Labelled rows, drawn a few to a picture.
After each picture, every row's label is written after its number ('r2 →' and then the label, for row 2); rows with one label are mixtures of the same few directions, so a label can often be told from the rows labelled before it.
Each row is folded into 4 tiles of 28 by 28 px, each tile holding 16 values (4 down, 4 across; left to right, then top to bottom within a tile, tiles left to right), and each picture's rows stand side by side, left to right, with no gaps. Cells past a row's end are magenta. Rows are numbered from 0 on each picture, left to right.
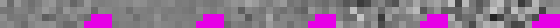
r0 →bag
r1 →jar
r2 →jar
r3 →jar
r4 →bag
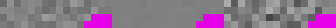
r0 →bag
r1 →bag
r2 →bag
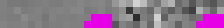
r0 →jar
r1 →jar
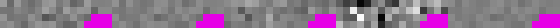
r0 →bag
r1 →bag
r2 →jar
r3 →jar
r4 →bag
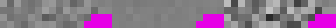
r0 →bag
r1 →jar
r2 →bag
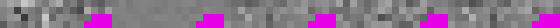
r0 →jar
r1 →bag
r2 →jar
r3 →bag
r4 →jar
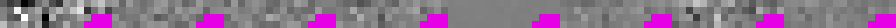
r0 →jar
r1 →bag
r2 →bag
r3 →jar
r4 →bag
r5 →jar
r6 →jar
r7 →jar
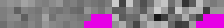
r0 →jar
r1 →bag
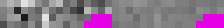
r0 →jar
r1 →jar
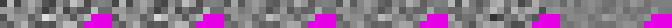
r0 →bag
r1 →bag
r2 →bag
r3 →bag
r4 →bag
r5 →bag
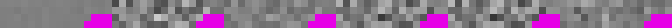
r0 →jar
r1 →bag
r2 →bag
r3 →bag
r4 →bag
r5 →jar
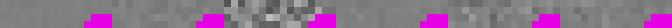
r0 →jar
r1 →bag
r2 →bag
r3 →jar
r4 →jar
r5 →jar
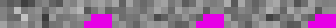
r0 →jar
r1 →bag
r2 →bag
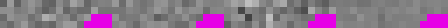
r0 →bag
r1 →bag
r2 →jar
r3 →jar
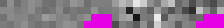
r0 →bag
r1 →jar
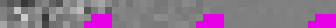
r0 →jar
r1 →bag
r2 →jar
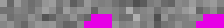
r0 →bag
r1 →jar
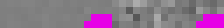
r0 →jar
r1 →jar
